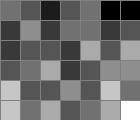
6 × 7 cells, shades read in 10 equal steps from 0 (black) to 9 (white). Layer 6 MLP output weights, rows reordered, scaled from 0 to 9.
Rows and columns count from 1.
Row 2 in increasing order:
2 2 2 3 4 4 5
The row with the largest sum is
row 6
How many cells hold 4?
8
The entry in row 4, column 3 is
6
